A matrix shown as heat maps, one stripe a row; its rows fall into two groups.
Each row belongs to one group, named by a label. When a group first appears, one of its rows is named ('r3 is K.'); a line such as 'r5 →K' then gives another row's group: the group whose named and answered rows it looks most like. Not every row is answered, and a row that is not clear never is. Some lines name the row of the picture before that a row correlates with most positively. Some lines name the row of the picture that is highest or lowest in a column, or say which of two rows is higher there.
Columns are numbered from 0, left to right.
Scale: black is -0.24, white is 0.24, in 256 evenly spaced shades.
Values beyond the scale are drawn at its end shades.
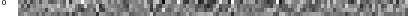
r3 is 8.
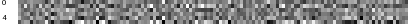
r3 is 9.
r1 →8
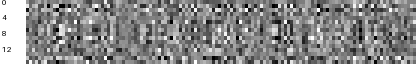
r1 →9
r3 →9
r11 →9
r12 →8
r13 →8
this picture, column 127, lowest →15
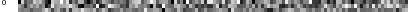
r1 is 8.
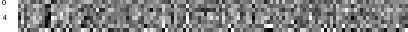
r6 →8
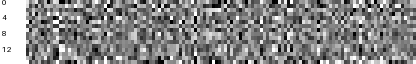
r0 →9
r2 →8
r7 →9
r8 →8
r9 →8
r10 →9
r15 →9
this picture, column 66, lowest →0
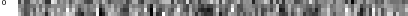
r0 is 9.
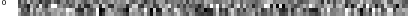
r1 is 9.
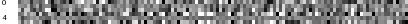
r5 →8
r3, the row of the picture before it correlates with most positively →0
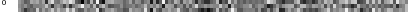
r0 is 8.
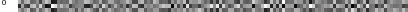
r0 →9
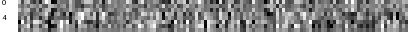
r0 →9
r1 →8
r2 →9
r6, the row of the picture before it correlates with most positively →2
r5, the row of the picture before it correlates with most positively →1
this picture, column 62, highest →4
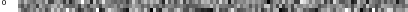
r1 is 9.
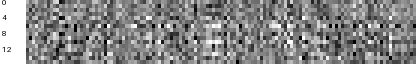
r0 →9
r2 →9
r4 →9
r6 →8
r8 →9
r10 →8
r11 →9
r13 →8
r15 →8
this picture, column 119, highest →8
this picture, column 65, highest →10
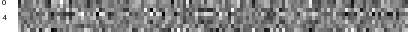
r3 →8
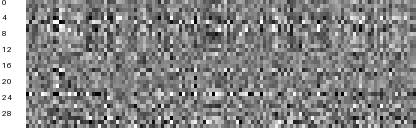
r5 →9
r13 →8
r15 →9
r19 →9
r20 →9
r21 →9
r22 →8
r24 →8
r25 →9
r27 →8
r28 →9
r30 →8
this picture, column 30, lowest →29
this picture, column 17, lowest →23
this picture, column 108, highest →4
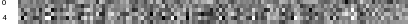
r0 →8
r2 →9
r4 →9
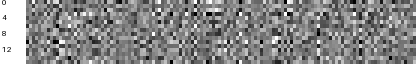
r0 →8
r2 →8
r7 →9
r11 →9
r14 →9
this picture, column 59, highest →3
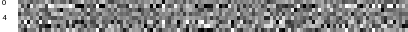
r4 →9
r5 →8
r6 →8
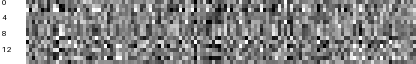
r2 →9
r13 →8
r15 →9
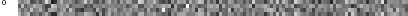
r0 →9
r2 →8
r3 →9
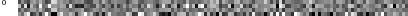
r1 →8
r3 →9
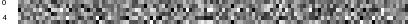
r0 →9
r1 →8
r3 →9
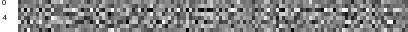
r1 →8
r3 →8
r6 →8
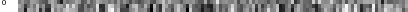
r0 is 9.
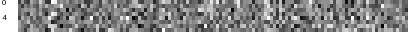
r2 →8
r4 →8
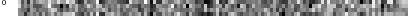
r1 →9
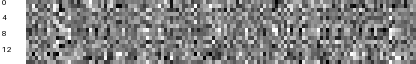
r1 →8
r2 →9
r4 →9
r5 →8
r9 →9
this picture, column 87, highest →7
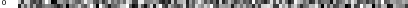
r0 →9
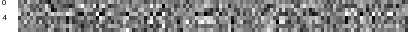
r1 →8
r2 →9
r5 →8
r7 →8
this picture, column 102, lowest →1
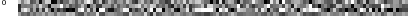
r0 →9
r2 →8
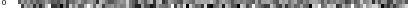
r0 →8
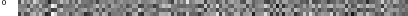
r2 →9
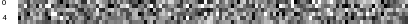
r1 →8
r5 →8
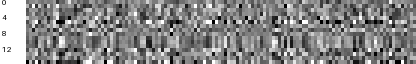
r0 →9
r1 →8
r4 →9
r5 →9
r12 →8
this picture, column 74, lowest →5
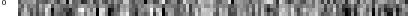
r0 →8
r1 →8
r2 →8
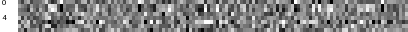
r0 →9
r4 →9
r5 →8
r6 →9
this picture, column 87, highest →5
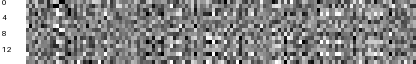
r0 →9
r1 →8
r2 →9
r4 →8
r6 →9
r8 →9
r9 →8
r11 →8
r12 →8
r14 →9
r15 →8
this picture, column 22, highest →0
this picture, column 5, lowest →6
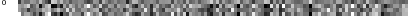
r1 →9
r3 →9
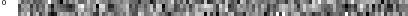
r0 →9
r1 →8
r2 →8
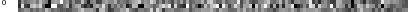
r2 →8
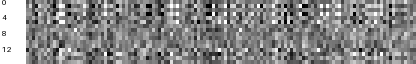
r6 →9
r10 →9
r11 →9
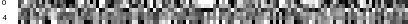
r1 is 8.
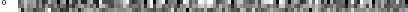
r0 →8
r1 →8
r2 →9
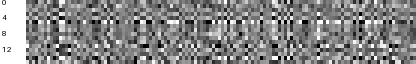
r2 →9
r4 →9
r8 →8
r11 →9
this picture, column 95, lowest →1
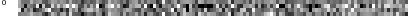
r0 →8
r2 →9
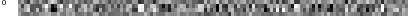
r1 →9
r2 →9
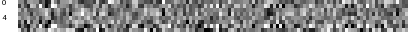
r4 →9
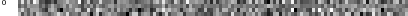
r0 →9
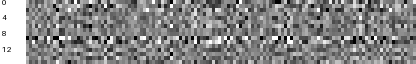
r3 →8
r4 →9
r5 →8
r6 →8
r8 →9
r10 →8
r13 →8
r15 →9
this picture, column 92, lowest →10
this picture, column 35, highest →10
